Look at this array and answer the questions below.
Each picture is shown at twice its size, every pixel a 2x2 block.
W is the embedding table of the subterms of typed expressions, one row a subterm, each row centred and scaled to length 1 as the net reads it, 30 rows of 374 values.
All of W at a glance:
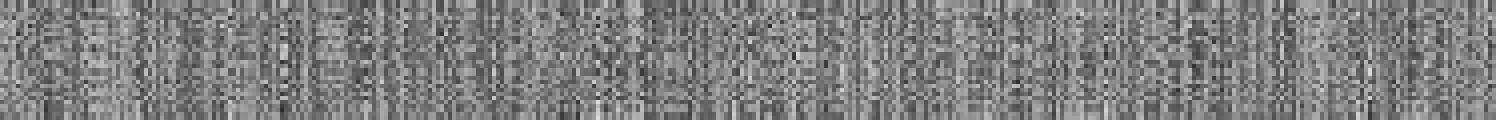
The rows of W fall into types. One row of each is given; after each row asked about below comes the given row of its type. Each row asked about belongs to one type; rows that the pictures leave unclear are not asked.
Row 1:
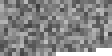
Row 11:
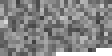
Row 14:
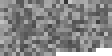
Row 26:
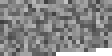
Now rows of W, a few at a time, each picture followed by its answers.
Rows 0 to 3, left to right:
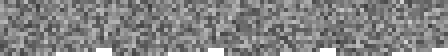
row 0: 1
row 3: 1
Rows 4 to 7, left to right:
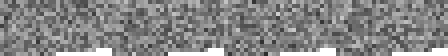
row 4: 1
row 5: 14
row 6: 14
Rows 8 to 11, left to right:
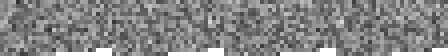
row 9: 26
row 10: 14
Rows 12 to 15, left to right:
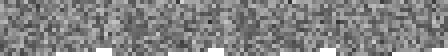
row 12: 1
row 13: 14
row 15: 26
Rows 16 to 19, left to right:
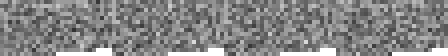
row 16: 26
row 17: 1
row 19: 14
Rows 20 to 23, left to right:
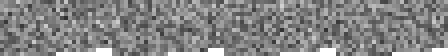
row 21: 11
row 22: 26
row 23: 26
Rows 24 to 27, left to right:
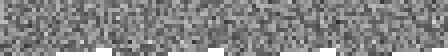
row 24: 1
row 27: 26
